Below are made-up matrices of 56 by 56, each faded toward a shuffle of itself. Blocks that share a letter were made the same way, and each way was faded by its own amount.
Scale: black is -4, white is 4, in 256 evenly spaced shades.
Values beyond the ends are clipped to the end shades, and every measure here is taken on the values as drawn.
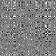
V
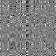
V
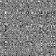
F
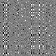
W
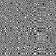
V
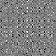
V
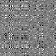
V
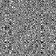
F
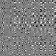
V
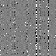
W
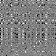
V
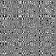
V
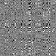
V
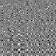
V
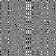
W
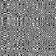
V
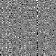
F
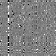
W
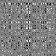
V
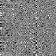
F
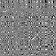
V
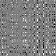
W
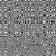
V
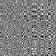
V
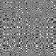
V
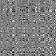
V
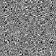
F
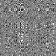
F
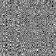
F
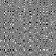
V
